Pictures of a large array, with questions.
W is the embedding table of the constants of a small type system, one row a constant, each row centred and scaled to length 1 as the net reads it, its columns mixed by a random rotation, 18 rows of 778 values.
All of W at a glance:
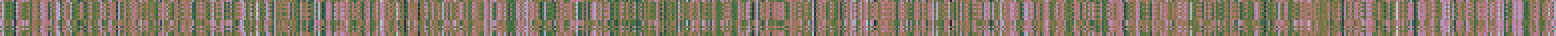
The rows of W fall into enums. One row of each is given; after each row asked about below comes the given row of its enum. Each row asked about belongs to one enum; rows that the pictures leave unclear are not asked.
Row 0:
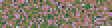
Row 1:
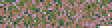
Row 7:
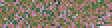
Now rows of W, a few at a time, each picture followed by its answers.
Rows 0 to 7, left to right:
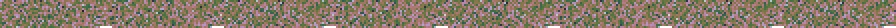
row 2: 7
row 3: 1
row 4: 7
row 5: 1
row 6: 7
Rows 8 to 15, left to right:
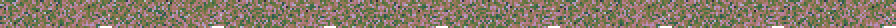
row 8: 1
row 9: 7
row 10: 0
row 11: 0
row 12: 0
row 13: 1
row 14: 0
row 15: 1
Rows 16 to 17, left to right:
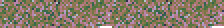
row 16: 7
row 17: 7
